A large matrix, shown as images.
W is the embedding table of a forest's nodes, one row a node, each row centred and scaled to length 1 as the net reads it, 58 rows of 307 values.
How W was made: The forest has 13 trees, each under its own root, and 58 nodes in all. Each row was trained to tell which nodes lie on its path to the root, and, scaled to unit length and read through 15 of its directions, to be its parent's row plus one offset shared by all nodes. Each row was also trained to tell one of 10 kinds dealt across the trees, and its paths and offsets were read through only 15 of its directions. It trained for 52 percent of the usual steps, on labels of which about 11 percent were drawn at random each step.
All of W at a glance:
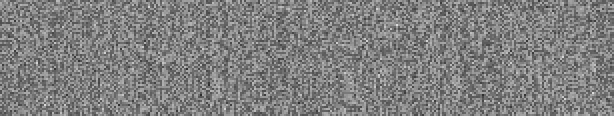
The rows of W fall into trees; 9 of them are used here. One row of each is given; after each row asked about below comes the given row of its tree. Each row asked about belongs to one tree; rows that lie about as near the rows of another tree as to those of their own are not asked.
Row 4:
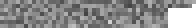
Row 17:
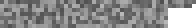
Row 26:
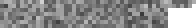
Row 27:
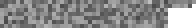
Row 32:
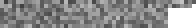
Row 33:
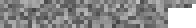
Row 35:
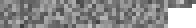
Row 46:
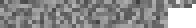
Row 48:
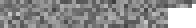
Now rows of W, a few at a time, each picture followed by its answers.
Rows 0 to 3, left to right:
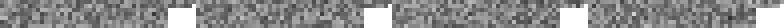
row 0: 4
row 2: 48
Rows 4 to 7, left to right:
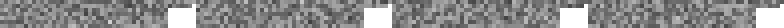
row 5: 48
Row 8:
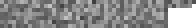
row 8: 33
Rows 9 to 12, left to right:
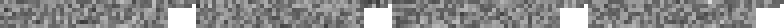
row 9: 17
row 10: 33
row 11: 17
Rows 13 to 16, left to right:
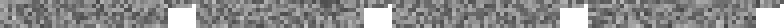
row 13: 33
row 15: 48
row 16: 17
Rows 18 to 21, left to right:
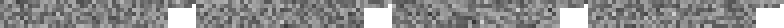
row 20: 35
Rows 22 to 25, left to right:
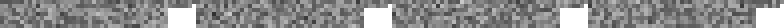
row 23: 35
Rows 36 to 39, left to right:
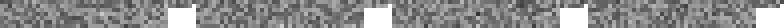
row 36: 35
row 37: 48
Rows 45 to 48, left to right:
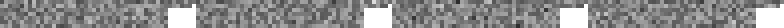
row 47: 35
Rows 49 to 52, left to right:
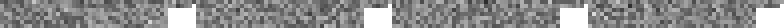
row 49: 35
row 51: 46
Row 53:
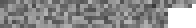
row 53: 27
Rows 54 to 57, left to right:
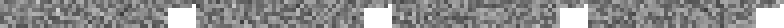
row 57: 4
